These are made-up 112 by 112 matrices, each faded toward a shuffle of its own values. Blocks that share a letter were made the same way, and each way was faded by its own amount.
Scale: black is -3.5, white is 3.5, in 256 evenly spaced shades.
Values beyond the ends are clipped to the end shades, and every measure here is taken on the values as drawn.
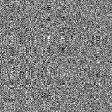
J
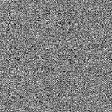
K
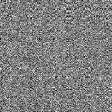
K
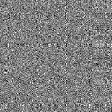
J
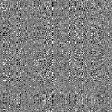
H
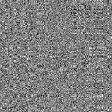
J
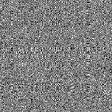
J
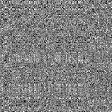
J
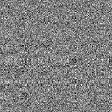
K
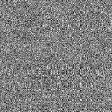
K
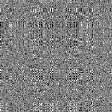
H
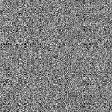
K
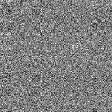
K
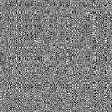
H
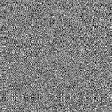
J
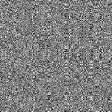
J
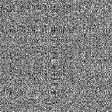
K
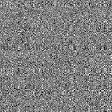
J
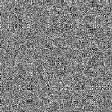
K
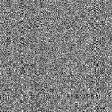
K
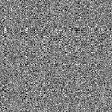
J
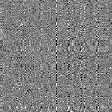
H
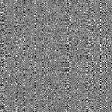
H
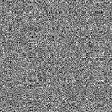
J
